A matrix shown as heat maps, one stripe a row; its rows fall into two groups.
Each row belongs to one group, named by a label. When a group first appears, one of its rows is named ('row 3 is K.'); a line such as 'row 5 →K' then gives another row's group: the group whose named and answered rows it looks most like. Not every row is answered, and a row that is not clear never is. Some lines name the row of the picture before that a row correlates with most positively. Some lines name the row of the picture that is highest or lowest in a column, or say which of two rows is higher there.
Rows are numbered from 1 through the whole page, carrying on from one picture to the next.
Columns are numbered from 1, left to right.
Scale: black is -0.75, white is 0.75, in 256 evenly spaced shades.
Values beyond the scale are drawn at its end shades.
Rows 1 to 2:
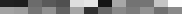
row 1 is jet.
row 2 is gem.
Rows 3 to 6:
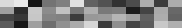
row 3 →gem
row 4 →jet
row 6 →jet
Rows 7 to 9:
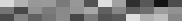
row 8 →jet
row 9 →jet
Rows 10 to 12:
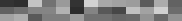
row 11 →jet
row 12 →gem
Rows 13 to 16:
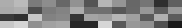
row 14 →gem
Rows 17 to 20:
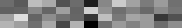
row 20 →gem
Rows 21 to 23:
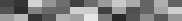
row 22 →jet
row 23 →gem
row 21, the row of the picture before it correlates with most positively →17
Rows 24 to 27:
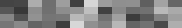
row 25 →jet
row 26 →jet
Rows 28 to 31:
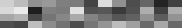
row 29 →gem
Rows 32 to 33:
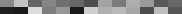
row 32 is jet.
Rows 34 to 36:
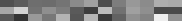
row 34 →jet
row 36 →jet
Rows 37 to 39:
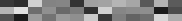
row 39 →jet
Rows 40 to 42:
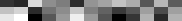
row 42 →gem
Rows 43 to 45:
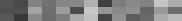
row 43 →jet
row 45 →jet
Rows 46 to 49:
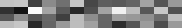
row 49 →gem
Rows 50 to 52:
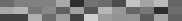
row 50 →jet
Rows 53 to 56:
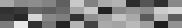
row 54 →jet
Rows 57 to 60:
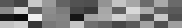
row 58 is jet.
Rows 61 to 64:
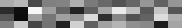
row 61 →gem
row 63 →jet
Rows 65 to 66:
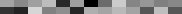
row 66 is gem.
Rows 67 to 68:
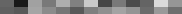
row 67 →jet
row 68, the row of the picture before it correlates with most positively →66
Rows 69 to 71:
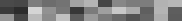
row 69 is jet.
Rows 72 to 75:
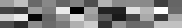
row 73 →jet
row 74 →gem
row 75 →jet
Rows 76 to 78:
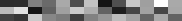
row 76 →jet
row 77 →gem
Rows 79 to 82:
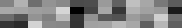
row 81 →jet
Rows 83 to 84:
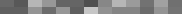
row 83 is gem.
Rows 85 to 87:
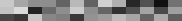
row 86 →gem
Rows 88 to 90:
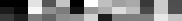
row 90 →jet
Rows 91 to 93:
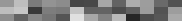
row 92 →gem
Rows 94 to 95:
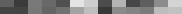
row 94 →jet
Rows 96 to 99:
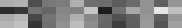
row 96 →gem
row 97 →jet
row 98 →gem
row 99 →gem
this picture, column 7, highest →97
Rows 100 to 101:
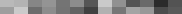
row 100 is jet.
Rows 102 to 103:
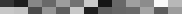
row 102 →jet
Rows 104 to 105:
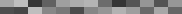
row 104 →gem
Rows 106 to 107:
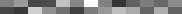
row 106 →gem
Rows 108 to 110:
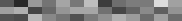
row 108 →jet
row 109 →gem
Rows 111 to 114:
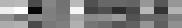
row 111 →gem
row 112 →gem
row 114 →gem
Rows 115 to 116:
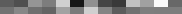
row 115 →jet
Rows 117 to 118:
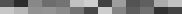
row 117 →jet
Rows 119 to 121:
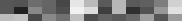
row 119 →jet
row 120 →jet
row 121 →gem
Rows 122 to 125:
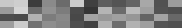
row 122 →gem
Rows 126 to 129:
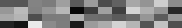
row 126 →jet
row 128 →gem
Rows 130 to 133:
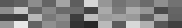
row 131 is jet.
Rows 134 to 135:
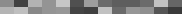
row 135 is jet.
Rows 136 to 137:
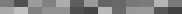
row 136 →jet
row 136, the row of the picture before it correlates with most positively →134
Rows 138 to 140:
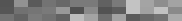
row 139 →jet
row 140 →jet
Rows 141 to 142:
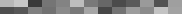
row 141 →gem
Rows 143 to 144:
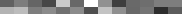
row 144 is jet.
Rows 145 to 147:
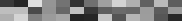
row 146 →gem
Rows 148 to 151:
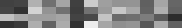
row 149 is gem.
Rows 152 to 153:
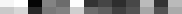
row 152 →gem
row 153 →gem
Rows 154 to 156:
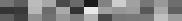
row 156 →jet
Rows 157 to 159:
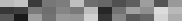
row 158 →jet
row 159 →jet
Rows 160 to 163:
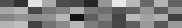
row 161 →gem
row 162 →jet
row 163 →gem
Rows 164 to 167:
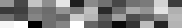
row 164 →jet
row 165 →jet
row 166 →jet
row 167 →gem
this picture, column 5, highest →164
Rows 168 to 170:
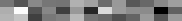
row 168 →jet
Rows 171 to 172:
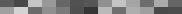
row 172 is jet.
